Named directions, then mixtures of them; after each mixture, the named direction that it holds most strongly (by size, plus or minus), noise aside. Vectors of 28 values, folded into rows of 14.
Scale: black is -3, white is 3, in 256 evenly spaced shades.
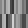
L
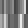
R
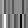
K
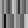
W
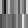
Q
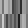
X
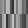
L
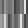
R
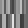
L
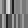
L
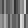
R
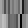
K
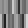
W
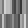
X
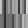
Q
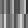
R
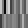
Q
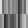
X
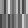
Q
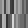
L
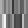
K
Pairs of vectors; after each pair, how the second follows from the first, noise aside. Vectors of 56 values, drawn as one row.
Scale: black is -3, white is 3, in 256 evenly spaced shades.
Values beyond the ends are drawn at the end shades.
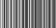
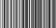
copied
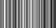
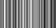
copied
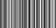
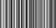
reversed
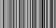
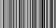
copied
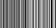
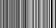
copied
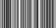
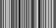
negated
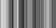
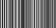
sign-scrambled
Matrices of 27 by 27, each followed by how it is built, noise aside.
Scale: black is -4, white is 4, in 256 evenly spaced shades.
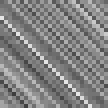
Toeplitz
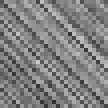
Toeplitz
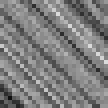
Toeplitz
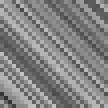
Toeplitz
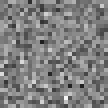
noise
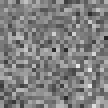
noise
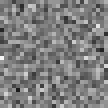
noise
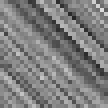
Toeplitz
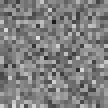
noise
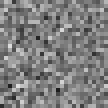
noise
